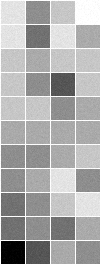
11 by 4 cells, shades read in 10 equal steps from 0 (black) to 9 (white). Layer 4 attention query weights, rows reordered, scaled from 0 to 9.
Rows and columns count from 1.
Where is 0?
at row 11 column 1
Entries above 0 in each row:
4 4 4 4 4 4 4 4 4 4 3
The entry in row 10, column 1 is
4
